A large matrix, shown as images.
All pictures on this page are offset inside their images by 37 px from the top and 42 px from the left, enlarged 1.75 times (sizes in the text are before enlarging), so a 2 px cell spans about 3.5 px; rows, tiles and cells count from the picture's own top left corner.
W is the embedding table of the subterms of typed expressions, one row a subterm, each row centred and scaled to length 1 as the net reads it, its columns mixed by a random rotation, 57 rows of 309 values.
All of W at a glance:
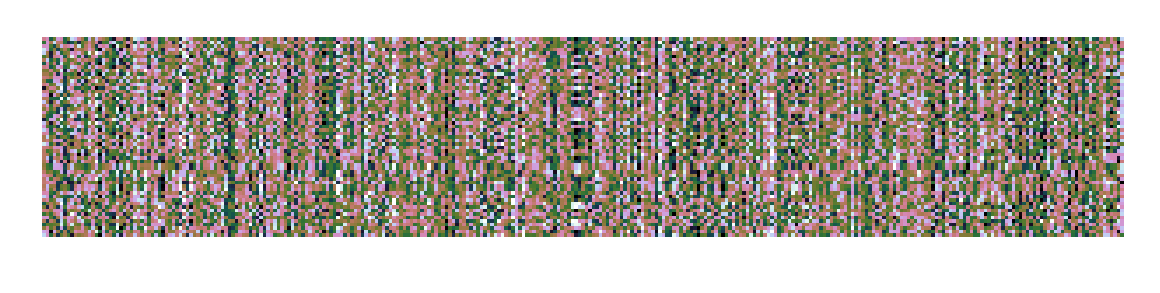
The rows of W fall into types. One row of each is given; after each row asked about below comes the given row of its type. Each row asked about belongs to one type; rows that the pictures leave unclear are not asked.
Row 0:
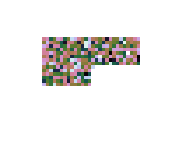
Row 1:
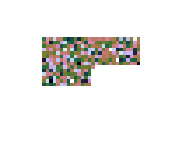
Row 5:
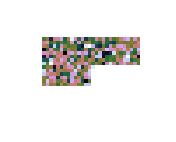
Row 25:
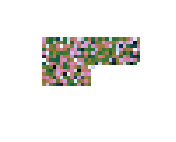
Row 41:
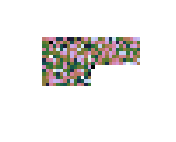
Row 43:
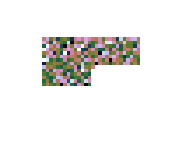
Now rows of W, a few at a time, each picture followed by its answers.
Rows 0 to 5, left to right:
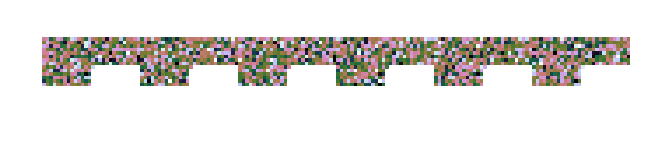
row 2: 0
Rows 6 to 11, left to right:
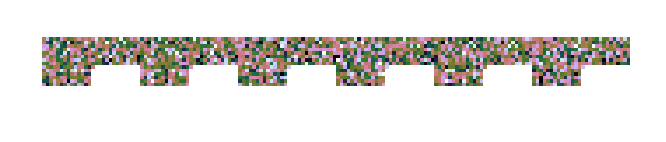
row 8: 0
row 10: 41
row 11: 1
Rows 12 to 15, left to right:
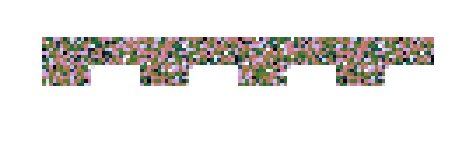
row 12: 5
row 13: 0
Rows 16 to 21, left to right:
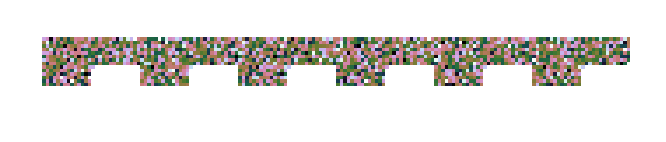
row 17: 25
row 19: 43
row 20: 43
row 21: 25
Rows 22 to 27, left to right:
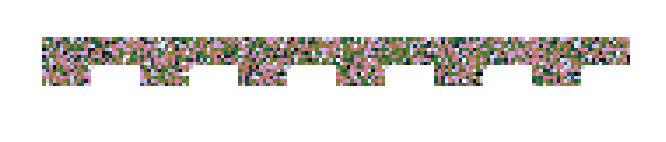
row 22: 5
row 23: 1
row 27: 0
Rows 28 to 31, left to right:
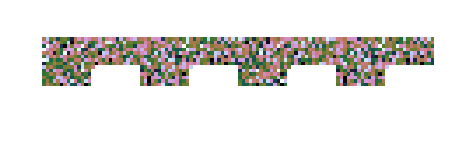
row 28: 43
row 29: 1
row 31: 1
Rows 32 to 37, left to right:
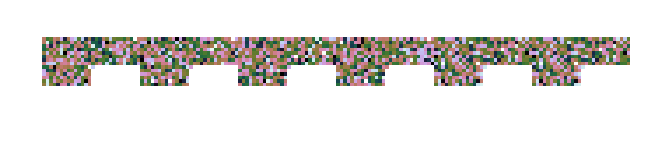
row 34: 0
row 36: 5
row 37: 5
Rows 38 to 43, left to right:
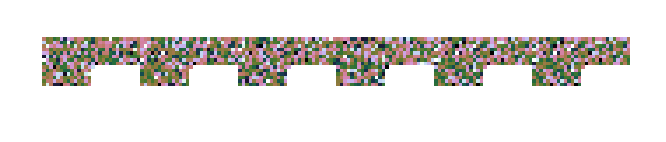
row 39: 43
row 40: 43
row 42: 43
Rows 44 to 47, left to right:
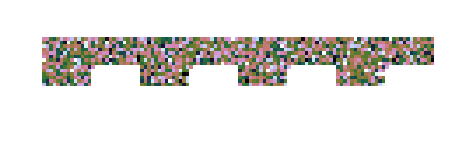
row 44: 0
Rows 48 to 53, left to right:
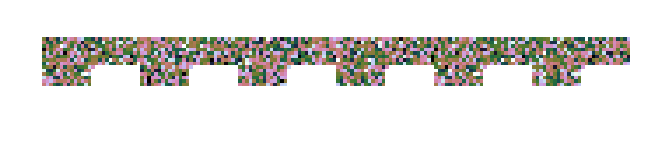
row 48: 25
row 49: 1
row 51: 0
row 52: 25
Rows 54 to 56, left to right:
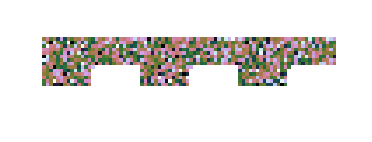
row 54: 43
